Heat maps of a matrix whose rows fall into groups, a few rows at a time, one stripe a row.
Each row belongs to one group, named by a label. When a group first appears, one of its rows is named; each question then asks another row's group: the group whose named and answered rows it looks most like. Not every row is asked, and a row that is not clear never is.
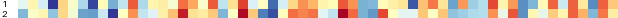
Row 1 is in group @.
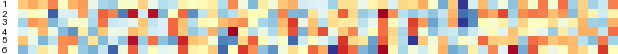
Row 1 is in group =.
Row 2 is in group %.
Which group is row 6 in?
@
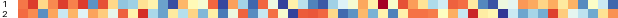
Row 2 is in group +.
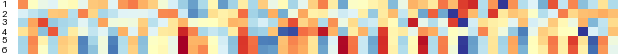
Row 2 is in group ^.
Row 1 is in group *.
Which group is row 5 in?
@
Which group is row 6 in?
@
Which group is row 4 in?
+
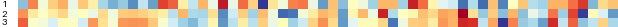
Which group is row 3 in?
*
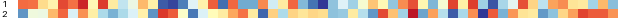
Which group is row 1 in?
=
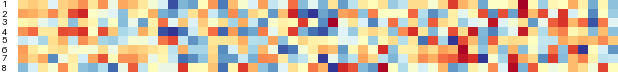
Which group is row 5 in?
^
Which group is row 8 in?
@
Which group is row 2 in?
=
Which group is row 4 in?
=
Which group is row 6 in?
*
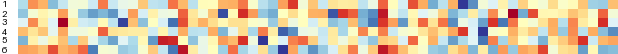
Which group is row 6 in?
=
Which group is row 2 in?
@
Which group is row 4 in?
*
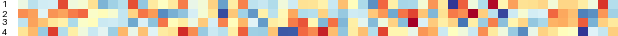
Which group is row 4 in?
+
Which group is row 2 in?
=
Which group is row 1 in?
@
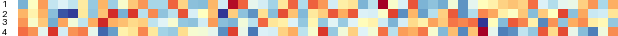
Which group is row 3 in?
*
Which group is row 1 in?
%
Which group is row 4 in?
=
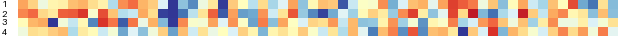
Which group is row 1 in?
*
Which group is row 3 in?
%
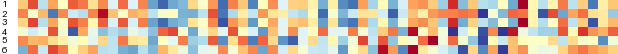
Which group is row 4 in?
^
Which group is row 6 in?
^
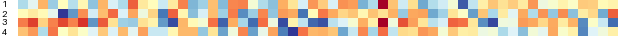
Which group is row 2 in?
%
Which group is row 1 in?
%
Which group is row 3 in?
=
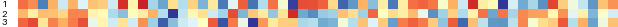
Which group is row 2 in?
=
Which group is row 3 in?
=
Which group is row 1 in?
+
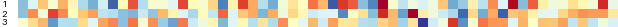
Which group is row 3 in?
%
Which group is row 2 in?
^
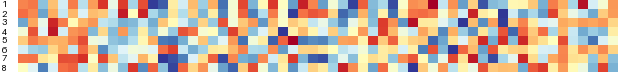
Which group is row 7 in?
=
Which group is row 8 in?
@
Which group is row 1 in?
+
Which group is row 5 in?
=
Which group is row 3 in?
^
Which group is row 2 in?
+
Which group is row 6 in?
^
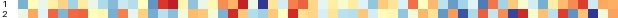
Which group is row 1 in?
^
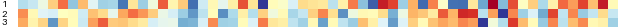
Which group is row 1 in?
^
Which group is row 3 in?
*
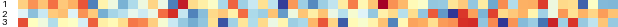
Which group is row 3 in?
*
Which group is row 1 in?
=
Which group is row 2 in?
^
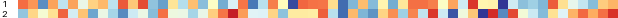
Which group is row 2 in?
^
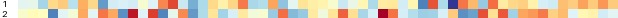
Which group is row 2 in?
%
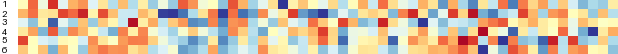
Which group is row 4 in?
+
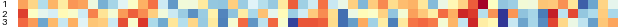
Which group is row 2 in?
*
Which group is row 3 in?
+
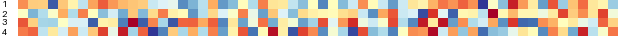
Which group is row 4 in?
+
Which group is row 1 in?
*
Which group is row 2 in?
^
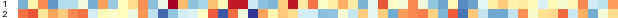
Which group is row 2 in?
=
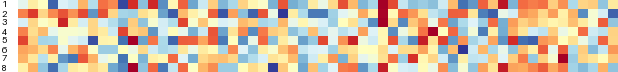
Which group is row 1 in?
%
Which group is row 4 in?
*
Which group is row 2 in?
=
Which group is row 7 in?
^
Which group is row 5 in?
@
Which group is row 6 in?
=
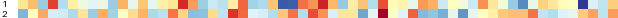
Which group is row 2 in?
%
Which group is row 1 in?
+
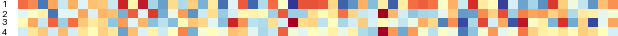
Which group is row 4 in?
%
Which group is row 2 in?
%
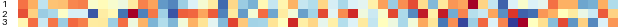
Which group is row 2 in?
@
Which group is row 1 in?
=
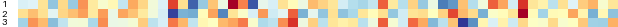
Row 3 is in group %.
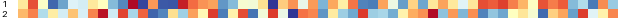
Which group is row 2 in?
+
